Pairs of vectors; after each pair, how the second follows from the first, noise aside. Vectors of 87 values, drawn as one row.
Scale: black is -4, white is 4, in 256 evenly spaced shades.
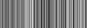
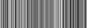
wrapped around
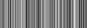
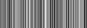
wrapped around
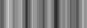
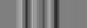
partly zeroed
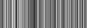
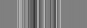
partly zeroed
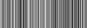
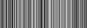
wrapped around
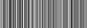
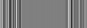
partly zeroed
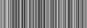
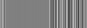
partly zeroed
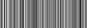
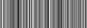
wrapped around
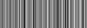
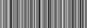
wrapped around
